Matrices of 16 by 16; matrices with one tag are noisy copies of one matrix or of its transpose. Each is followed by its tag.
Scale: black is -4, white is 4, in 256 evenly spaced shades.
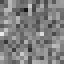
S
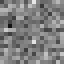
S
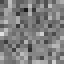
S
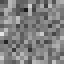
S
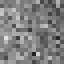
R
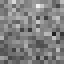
R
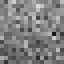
R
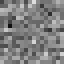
S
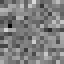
S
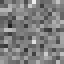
S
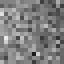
R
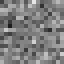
S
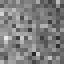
R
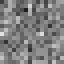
S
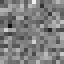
S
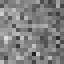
R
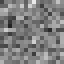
S
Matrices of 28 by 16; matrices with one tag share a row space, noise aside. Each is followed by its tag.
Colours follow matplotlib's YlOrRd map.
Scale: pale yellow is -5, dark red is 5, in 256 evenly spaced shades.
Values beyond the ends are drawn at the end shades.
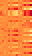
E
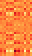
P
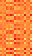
P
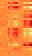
E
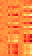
E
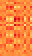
P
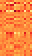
P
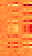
E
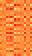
P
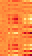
E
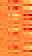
E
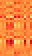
P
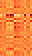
P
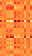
P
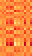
P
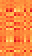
P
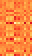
P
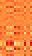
P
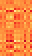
P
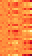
E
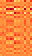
P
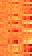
E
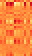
P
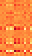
P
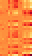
E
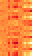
E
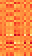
P
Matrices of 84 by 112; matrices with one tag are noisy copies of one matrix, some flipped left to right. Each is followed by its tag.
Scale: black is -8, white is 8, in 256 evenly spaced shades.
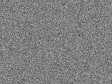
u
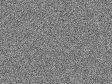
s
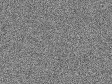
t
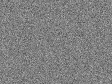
u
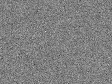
t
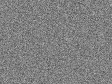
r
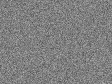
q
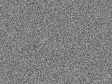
r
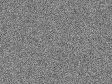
t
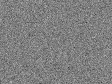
u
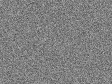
r
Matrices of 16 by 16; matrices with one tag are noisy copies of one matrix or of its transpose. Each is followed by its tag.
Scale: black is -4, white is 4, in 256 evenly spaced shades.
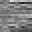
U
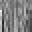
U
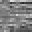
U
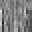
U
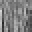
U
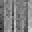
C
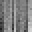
C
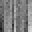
C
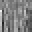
U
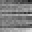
C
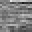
U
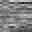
U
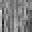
U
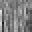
U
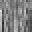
U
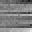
C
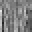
U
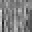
U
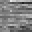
U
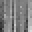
C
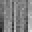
C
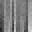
C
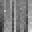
C
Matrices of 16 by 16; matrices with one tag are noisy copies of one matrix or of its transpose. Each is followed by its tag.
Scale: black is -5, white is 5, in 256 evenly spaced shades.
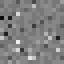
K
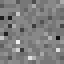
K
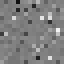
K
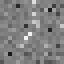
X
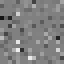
K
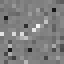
X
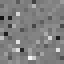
K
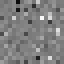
K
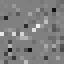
X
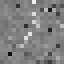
X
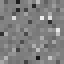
K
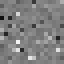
K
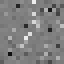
X
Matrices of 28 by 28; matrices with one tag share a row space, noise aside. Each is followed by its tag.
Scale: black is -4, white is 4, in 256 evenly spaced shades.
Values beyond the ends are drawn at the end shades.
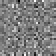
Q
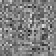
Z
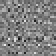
Q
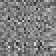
Q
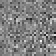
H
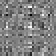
Z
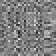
Q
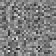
Q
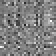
Q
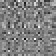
Q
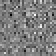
H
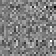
H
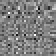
Q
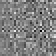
H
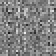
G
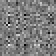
G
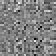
Q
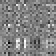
G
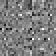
Z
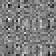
G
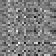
Q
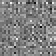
H
